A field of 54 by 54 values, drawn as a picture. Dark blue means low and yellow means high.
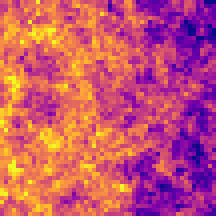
Average level on the scale: 50%. Grain: blotchy. Stripes: none. Histogram: bell-shaped. Slope: up to the left.
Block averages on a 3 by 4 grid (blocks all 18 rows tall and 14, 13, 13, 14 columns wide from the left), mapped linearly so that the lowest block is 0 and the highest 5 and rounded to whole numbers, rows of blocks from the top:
4420 / 4421 / 5420
